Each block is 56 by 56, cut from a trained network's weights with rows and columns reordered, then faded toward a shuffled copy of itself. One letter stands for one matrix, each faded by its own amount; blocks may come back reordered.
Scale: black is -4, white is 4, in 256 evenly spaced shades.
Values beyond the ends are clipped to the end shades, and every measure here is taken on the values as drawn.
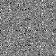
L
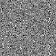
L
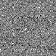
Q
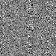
L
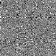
L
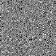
L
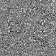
L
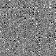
L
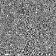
L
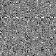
L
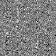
L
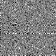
L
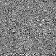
Q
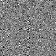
L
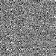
L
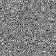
Q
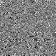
Q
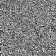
L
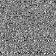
Q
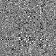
L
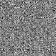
Q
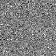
Q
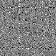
L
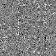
L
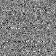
Q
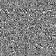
Q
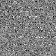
Q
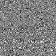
Q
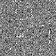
L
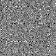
L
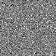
Q
